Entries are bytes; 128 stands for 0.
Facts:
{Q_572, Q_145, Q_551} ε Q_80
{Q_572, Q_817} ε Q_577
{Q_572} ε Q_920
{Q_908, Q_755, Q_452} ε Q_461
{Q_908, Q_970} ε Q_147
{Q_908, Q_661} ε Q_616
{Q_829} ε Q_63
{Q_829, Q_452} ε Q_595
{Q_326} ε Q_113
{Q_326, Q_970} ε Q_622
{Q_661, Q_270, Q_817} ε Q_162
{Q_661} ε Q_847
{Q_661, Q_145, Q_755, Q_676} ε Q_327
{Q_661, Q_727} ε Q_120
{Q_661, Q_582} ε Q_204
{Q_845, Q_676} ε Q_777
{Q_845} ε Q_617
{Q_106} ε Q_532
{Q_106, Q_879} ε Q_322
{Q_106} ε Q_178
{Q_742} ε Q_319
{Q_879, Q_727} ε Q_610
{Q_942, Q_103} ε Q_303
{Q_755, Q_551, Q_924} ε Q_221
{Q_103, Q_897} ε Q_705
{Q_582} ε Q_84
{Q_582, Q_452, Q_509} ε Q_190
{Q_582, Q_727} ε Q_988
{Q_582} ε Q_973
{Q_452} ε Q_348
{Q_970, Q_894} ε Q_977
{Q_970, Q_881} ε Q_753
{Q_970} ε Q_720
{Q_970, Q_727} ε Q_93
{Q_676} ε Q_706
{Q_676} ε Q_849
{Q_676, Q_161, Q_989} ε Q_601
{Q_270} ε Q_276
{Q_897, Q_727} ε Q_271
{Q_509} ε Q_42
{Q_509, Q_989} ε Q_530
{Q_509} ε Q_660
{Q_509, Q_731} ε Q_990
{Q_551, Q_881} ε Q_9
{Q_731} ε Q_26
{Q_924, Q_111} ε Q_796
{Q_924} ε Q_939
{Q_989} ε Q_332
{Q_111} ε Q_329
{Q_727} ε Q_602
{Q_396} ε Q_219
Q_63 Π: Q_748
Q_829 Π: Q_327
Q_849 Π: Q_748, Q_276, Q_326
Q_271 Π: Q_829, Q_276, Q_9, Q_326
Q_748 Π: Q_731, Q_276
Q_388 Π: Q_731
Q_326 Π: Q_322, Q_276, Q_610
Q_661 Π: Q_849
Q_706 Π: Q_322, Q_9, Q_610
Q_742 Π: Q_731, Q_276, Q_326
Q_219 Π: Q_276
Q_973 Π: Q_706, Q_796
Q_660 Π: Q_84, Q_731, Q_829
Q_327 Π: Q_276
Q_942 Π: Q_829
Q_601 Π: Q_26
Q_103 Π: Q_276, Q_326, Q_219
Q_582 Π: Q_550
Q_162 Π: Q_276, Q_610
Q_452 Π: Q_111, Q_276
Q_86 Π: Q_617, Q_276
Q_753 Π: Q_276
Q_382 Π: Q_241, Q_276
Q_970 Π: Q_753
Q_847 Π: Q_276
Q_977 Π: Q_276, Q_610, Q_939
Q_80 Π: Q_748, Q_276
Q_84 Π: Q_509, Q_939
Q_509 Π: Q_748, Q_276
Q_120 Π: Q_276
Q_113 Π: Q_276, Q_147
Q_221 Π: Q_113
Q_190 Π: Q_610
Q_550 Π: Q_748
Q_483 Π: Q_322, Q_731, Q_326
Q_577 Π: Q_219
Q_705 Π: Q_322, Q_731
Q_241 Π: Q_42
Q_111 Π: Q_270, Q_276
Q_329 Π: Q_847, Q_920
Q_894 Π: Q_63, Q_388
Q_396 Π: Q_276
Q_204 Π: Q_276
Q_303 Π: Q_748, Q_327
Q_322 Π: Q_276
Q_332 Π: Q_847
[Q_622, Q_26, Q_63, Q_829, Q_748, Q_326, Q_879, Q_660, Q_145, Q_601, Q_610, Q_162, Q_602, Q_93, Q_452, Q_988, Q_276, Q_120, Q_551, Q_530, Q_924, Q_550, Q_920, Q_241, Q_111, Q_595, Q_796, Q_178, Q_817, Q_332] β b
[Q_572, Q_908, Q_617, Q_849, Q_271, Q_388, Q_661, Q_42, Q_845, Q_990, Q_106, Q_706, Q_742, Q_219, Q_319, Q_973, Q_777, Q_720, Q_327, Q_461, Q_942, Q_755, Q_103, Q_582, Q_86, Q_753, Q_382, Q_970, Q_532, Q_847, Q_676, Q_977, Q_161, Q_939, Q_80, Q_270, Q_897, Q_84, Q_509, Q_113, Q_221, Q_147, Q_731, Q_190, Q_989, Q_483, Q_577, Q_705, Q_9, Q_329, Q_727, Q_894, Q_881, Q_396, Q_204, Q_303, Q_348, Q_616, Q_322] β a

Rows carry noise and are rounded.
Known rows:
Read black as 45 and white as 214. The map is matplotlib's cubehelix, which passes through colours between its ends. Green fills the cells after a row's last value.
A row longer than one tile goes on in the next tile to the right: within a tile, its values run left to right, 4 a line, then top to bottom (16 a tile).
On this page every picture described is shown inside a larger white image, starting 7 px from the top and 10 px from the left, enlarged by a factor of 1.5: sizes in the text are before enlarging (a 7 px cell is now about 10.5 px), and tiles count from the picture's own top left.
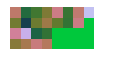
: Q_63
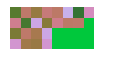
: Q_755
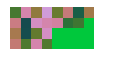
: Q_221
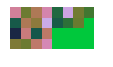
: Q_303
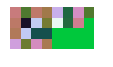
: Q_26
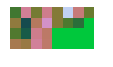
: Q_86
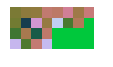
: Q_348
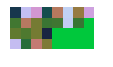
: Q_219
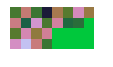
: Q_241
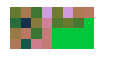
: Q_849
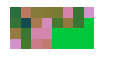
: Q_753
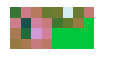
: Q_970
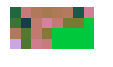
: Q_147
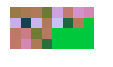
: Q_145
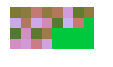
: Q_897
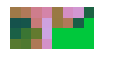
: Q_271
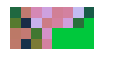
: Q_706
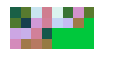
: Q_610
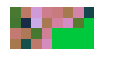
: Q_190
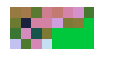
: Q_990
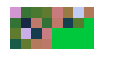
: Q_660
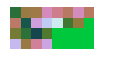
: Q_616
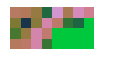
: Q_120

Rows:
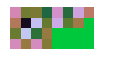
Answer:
Q_530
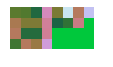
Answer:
Q_894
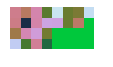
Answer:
Q_920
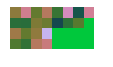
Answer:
Q_80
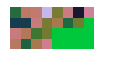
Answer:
Q_327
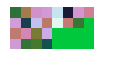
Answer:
Q_796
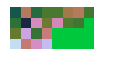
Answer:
Q_42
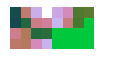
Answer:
Q_322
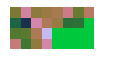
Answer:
Q_577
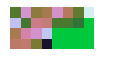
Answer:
Q_111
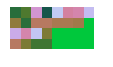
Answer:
Q_326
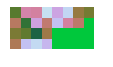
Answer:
Q_106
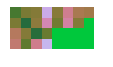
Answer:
Q_84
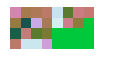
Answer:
Q_178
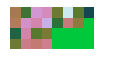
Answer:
Q_942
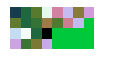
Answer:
Q_731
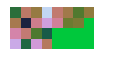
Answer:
Q_617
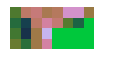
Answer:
Q_977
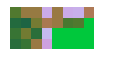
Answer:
Q_483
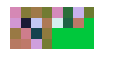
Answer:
Q_601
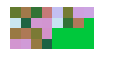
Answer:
Q_924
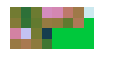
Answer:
Q_748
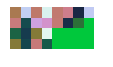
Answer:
Q_329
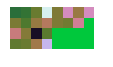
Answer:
Q_388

